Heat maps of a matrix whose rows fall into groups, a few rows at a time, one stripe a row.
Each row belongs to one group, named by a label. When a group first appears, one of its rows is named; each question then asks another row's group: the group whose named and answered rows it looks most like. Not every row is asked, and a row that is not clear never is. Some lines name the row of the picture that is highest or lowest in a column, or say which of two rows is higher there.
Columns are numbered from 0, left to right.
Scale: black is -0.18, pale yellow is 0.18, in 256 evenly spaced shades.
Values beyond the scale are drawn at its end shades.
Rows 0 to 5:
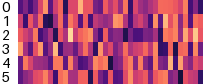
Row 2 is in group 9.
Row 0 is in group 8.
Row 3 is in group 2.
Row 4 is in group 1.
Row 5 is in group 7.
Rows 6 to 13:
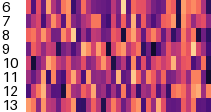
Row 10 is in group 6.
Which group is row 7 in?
8
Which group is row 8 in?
2
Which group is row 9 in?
8
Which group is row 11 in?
7
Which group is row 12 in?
9
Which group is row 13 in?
2
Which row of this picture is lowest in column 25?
9
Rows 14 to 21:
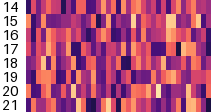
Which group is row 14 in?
1
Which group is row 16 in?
6
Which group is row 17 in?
8
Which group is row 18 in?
7
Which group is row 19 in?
9
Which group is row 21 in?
1
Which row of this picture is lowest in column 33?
16
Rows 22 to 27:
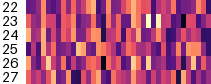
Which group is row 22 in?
7
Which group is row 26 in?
2
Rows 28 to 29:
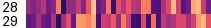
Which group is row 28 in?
7
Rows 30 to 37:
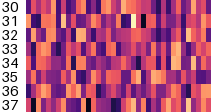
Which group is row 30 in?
1
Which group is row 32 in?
1
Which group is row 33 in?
9
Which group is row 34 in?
9
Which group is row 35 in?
2
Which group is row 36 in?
9
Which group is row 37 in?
6
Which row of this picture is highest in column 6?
37
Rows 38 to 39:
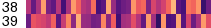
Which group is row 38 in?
7
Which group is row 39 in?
1
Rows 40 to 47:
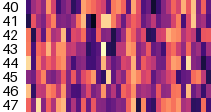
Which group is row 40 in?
8
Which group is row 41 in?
1
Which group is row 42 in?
6
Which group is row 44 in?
6
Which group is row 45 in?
7
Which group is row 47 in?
6
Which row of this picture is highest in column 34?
45
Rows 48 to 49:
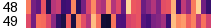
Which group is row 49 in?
9
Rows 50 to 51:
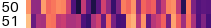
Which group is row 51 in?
6
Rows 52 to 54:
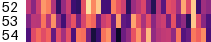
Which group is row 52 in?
8
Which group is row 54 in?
1
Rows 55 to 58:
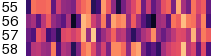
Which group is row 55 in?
1
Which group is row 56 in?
8
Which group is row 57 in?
9
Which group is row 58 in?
8
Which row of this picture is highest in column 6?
55
